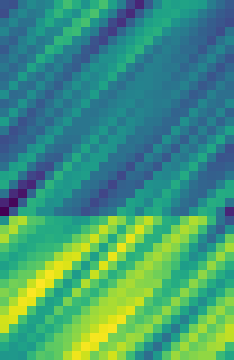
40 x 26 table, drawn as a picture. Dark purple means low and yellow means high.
The bottom part is higher, past a seam about 60% of the way down. The top right is the smoothest part. Streaks slant up to the right. The ninth with the highest average is the bottom middle.
